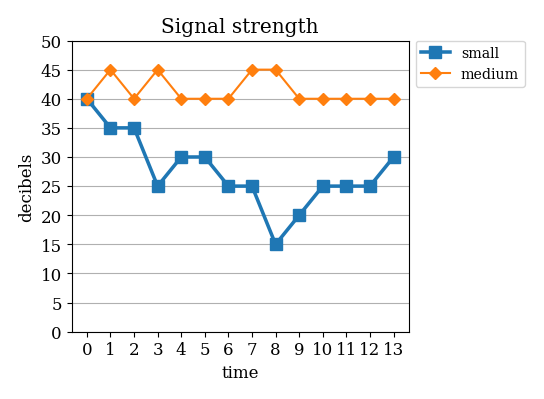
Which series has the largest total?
medium
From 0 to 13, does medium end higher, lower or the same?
the same
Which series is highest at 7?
medium
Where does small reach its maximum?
0
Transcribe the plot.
Title: Signal strength
x-axis: time, ticks 0 1 2 3 4 5 6 7 8 9 10 11 12 13
y-axis: decibels, ticks 0 5 10 15 20 25 30 35 40 45 50
Legend: small, medium
Values:
small: 40 35 35 25 30 30 25 25 15 20 25 25 25 30
medium: 40 45 40 45 40 40 40 45 45 40 40 40 40 40
